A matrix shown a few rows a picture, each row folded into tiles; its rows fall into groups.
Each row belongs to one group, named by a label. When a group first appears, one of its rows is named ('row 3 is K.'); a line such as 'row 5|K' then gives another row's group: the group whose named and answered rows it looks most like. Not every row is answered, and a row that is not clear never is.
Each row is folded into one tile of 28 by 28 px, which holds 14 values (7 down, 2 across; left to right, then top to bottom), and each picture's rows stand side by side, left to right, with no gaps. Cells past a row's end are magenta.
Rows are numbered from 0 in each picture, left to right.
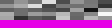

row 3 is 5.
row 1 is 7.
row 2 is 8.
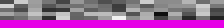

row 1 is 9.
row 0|7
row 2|8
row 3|5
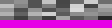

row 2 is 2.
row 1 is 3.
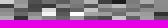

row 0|9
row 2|5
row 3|9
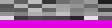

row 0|9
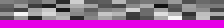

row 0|5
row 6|8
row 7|9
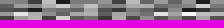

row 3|7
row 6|3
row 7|7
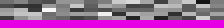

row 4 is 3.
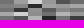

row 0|3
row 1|9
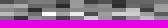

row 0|7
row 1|5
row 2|5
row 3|2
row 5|8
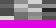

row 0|2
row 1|9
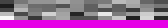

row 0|8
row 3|5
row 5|9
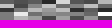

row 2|9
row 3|3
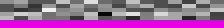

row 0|3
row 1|8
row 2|9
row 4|3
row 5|5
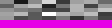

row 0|9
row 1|3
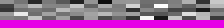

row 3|9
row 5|2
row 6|3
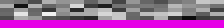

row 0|5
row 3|5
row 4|8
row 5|5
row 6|7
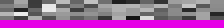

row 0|3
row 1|2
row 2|9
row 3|9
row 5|2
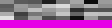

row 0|8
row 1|2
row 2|7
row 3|7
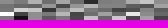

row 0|8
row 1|9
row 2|8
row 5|9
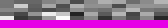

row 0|2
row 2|8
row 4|8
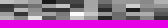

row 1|9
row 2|5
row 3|9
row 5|7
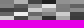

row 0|3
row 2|8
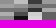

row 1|8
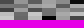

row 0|8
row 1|7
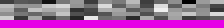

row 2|7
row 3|2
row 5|2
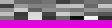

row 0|8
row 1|8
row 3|2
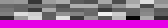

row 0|5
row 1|8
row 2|9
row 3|3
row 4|7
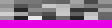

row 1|2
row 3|8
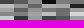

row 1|9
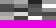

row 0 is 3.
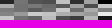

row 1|5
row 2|9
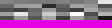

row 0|5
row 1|5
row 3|3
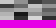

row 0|8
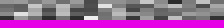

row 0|5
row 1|7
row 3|2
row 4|9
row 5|9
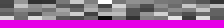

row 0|2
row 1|2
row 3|3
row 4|7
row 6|2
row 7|2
